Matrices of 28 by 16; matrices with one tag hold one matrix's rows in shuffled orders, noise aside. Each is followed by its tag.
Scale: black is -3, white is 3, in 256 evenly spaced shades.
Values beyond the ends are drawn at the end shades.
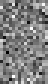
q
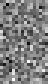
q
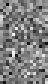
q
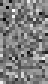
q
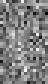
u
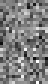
u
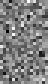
q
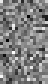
q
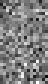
u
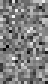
q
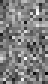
u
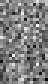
u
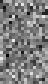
q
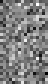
u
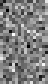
q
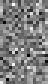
q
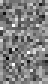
q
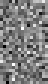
q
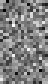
q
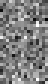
u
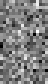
u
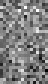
u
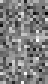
u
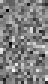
q
